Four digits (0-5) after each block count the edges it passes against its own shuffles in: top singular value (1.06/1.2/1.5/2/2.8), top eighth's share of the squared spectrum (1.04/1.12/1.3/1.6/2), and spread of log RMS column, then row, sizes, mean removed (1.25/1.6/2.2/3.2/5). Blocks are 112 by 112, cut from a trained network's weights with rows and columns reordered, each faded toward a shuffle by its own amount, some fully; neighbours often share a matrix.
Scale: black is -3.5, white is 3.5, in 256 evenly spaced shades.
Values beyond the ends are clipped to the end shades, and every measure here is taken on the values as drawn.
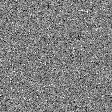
1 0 0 0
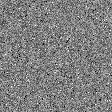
0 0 0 0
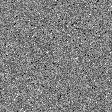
0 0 0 0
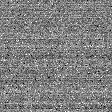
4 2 0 1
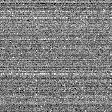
5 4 1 3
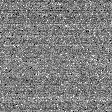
3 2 0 1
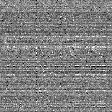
5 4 2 3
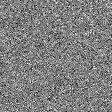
0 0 0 0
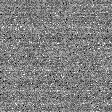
3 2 0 1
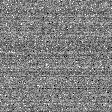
3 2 0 1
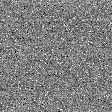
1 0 0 0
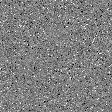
0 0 0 0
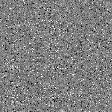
3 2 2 1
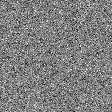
0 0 0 0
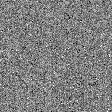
2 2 0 0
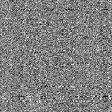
4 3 1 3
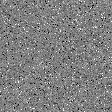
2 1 0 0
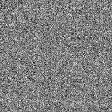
3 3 0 1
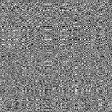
4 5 2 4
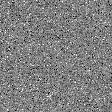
2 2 0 0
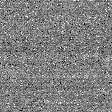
2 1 0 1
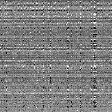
5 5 3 3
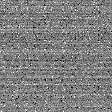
4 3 2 1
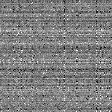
5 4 3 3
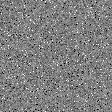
2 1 0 0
